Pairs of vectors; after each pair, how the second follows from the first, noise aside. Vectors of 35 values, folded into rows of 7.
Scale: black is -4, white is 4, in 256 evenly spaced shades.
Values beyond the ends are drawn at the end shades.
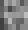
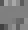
partly zeroed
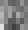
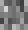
shuffled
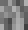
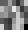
scaled up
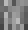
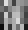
scaled up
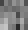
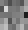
shuffled
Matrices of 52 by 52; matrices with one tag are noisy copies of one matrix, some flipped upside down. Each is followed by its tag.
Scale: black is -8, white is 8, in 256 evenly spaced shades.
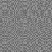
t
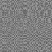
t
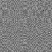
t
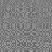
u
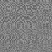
u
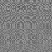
u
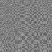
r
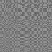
r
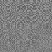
u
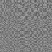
r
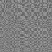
r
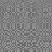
u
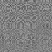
u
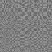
r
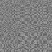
r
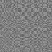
r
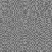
t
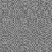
t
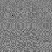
u
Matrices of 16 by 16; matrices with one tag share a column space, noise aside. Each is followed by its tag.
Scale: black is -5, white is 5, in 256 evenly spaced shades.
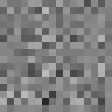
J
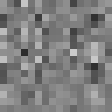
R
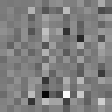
J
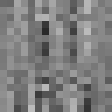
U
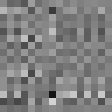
J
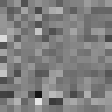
J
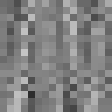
U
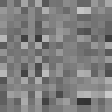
J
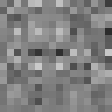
R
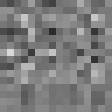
R
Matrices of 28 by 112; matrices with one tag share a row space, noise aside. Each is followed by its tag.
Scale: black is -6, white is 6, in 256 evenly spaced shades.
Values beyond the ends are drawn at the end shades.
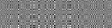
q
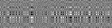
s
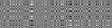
s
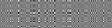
q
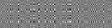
q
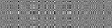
q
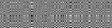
s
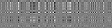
q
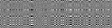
s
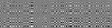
s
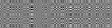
s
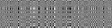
q
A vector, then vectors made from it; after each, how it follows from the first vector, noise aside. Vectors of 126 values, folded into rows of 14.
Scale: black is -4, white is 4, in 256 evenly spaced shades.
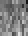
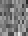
sign-scrambled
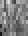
reversed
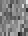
sign-scrambled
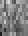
reversed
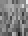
negated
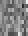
sign-scrambled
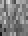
reversed
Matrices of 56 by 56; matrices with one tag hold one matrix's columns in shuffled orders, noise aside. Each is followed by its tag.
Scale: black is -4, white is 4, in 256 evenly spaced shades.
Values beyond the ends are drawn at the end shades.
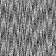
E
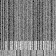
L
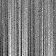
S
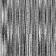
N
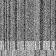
L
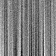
S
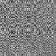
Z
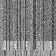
L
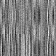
N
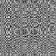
Z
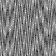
E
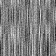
N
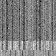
L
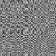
Z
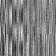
N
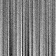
S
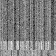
L
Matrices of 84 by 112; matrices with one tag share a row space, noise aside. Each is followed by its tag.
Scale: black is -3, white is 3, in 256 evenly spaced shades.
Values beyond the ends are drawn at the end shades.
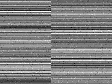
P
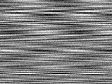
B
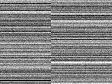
P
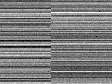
P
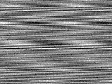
B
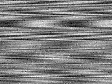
B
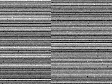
P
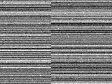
P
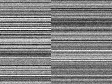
P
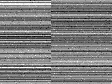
P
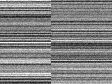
P
